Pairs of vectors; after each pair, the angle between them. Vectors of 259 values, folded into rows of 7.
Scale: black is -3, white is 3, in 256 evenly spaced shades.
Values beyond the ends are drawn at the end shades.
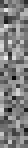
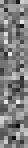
partly opposed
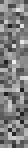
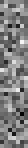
nearly parallel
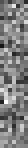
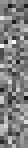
partly opposed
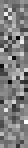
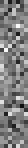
partly opposed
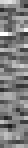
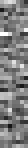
nearly parallel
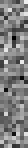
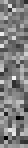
partly opposed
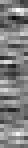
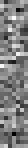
partly opposed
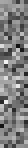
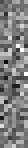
nearly opposite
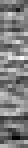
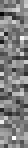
partly opposed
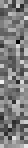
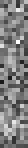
nearly opposite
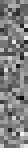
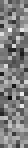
orthogonal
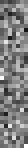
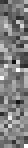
partly aligned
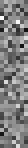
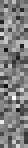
partly aligned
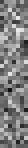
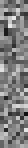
orthogonal
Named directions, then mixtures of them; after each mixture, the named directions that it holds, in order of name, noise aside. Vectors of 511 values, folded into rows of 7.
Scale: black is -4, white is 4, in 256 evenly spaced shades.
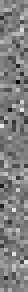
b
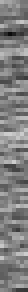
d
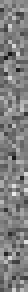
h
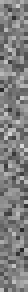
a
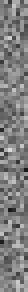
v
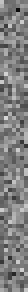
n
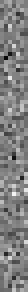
h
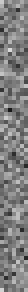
a, b, n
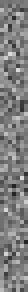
h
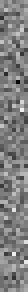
b, h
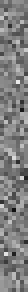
b, h, v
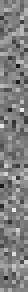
b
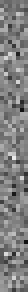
b, h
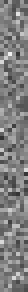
h, v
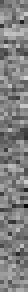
a, d, n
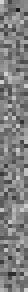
n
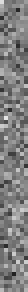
a, b, n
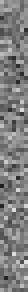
b, d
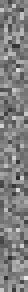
b, h, v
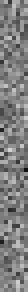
v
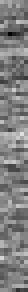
d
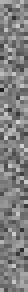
a
